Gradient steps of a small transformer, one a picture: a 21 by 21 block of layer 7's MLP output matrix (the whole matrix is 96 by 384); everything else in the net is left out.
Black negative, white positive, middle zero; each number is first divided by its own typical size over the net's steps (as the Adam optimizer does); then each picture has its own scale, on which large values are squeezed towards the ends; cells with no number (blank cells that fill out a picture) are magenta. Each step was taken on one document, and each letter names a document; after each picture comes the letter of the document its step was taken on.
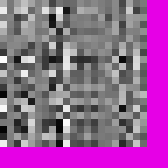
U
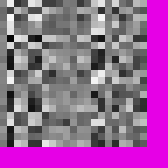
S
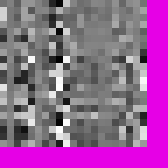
U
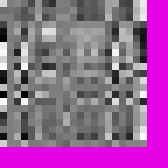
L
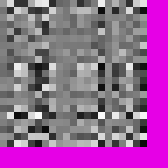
S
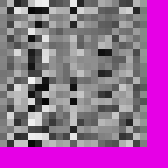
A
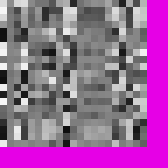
L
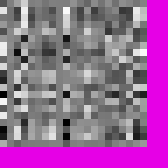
L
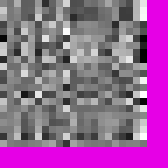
L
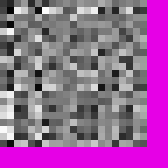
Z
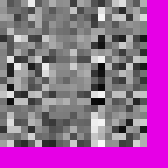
S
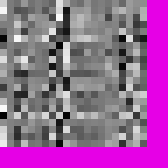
U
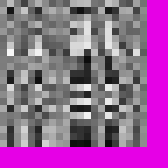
A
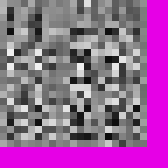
A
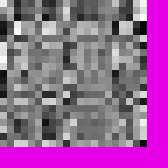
L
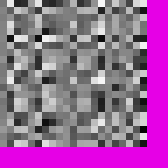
S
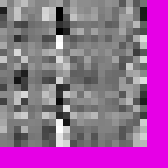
U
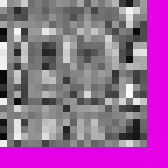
L
